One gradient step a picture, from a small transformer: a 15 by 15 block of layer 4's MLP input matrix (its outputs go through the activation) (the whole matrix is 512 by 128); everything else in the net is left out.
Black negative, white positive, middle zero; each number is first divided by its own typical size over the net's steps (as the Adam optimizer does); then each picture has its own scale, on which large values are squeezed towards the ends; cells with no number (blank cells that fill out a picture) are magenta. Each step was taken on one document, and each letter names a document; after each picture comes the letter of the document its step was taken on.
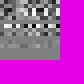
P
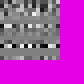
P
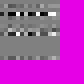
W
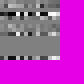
W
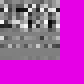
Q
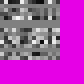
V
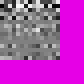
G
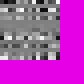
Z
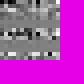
G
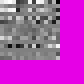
G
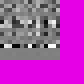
P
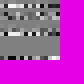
W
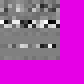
P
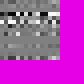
W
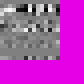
Q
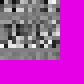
Z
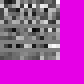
Z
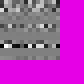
P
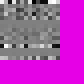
Z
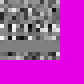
G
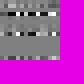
W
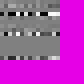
W
